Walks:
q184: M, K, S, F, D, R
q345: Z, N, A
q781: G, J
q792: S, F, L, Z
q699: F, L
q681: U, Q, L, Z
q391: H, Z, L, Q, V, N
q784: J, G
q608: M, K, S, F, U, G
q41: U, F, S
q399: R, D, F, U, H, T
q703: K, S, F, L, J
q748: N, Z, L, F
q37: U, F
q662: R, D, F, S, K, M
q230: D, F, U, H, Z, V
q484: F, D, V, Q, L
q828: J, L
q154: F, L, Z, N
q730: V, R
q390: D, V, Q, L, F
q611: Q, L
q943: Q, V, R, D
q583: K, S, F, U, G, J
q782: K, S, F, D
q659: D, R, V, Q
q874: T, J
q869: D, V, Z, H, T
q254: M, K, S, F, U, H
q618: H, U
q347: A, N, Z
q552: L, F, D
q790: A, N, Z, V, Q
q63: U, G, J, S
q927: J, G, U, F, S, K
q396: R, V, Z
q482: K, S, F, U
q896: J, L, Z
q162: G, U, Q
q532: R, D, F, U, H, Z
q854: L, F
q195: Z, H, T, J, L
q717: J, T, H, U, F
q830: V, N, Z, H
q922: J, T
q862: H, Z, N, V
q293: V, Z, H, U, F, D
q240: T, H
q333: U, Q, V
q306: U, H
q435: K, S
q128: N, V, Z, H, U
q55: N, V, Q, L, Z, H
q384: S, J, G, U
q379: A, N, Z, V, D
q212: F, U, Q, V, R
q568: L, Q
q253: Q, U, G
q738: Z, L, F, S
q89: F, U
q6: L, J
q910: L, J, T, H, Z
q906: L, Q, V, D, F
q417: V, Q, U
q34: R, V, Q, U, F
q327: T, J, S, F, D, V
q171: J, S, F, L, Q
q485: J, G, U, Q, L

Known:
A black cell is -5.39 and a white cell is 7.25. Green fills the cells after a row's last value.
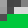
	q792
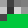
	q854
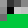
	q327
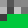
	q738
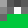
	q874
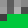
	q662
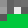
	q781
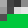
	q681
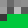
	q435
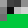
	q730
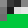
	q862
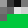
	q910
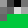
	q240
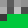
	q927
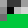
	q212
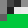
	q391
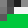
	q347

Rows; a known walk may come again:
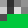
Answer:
q37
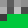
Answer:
q927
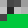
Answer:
q171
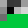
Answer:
q212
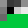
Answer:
q379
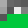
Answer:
q6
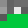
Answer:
q781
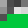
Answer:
q896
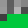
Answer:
q662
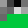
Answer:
q240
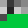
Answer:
q390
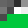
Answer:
q345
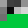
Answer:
q730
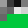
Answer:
q910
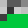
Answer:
q485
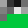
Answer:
q399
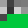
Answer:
q854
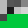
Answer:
q484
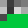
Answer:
q748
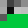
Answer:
q552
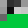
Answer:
q333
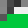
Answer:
q154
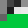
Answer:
q391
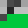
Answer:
q568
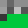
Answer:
q435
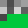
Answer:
q608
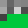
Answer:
q63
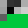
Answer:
q659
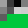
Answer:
q55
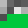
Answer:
q195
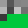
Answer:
q738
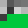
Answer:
q699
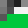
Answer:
q347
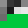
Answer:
q862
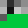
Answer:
q906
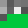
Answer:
q583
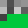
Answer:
q41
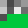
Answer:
q384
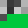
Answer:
q162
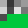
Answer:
q482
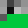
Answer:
q782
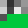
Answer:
q89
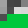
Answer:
q792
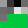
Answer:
q869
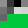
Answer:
q830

